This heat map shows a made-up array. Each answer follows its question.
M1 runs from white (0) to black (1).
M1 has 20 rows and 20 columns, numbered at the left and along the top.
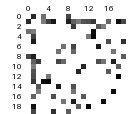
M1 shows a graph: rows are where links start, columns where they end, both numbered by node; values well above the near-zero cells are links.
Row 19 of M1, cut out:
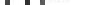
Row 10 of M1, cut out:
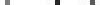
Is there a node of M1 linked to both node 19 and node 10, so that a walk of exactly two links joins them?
yes
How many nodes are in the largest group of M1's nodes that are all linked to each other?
3
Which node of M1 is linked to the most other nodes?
node 1
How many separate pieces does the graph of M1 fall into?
1
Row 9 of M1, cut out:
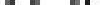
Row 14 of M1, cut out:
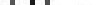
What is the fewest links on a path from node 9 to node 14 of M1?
1
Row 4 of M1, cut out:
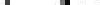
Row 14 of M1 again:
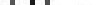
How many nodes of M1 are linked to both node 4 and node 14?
0
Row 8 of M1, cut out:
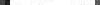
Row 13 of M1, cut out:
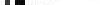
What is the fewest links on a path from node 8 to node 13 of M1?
2
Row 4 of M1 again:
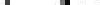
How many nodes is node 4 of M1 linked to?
3
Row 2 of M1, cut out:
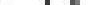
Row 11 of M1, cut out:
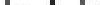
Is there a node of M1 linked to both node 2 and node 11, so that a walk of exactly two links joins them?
no
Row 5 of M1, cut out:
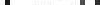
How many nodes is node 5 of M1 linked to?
3
